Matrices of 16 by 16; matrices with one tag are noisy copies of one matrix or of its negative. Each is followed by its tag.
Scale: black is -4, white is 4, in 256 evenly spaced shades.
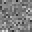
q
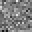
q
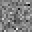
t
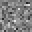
t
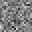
t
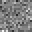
q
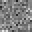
q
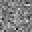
t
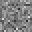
t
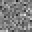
q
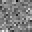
q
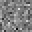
t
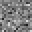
t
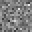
t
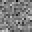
q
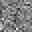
t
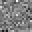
q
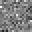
q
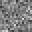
q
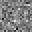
t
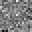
q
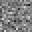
t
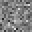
t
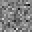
t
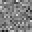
q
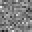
q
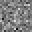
t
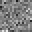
q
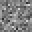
t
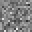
t
